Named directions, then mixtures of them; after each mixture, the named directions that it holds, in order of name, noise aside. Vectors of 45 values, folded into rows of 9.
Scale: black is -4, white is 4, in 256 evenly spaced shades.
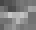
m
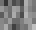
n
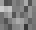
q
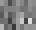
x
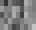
n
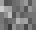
q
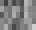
n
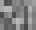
q, x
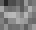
m, n, q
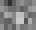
m, q, x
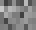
n, q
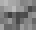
m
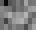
m, n, q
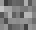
n, q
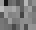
n, q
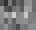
m, n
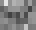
m, n, q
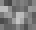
m, q, x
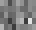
x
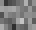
n, q, x
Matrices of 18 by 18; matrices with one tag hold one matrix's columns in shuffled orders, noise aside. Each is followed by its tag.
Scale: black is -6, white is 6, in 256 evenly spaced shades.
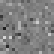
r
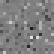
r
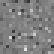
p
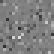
r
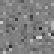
r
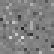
r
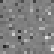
p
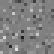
p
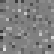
p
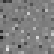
p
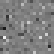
r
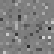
r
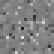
r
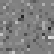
r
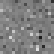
p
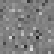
p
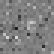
r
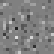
r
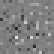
r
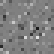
r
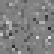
r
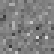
r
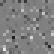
p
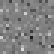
p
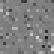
p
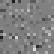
p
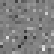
p
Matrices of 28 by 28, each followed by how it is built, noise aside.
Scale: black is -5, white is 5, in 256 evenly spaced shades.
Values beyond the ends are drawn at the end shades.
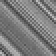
Toeplitz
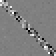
banded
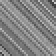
Toeplitz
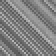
Toeplitz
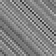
Toeplitz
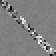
banded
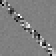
banded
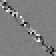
banded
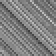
Toeplitz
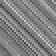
Toeplitz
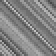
Toeplitz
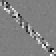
banded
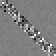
banded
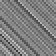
Toeplitz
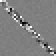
banded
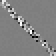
banded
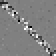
banded
